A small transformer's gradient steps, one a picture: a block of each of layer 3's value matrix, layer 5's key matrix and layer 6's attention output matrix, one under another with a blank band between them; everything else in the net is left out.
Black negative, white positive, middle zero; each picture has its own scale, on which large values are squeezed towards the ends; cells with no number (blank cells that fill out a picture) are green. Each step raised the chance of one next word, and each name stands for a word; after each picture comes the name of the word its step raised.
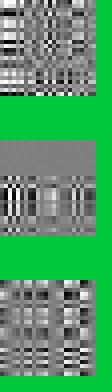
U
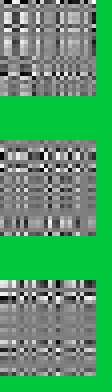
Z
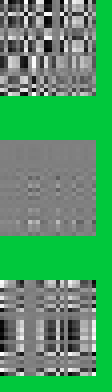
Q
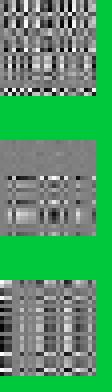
Q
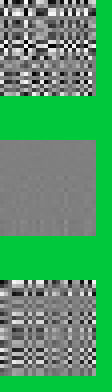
U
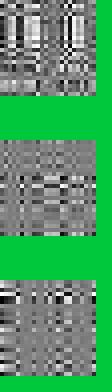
Z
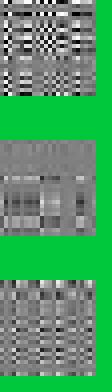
U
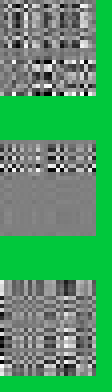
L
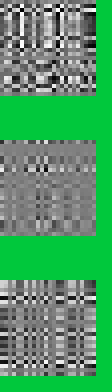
L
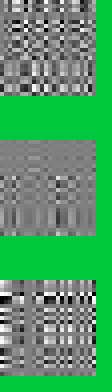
Z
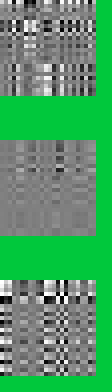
Z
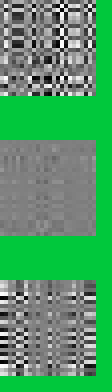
L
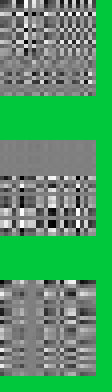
U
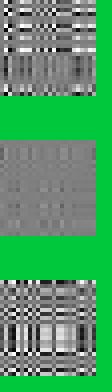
Q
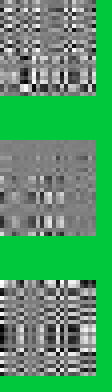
Q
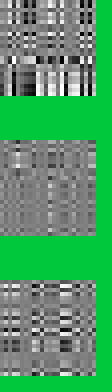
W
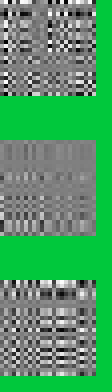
U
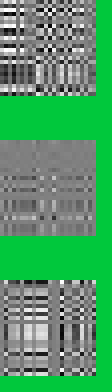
Q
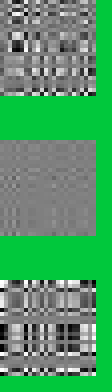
Q
